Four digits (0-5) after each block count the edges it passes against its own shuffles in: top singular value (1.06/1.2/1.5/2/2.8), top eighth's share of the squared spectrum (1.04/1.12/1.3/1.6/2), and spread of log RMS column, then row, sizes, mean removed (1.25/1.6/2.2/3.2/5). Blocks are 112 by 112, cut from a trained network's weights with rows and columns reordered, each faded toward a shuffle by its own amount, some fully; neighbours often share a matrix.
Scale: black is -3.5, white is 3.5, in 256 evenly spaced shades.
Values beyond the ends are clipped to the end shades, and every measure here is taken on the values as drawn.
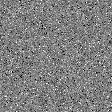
0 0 0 0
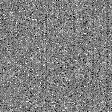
2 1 0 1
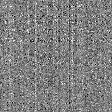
3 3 1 3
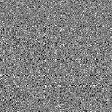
4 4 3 3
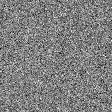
0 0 0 0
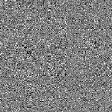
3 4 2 3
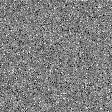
0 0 0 0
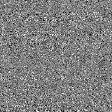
2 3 1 3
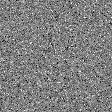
0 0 0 0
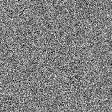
2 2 1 0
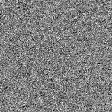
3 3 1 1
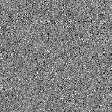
3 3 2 2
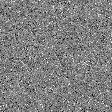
0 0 0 0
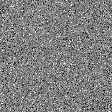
2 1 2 0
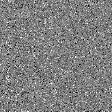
3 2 2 1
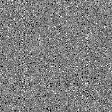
3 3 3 1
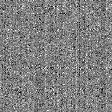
3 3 1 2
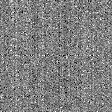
3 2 1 2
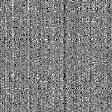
4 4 2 4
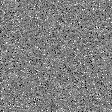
1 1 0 0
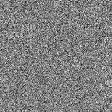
3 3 1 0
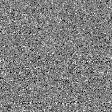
2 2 0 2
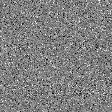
1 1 0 2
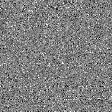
2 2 0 2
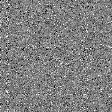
3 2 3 1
